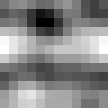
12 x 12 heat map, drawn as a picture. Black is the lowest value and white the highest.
Stripes running across repeat 2 times from top to bottom. No lone cell stands out from its neighbours. The top middle is the ninth with the lowest average.
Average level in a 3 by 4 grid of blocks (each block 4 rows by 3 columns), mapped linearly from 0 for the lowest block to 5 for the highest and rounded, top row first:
3 0 2 2
5 3 4 5
3 4 3 2
